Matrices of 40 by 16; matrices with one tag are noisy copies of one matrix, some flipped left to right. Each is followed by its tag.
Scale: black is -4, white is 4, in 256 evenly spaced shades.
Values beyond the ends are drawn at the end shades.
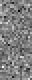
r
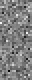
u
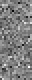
r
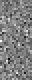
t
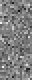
r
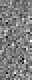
t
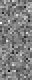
u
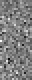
t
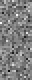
u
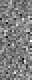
t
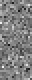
r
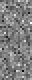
u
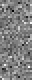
r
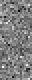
r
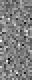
t
